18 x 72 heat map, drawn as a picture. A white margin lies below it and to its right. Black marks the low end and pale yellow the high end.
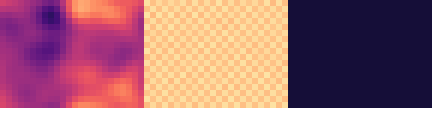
The table splits into one row of 3 panels. Panel 1,1: middling, blotchy, strong in contrast. Panel 1,2: very high, checkered, faint in contrast. Panel 1,3: very low, flat.
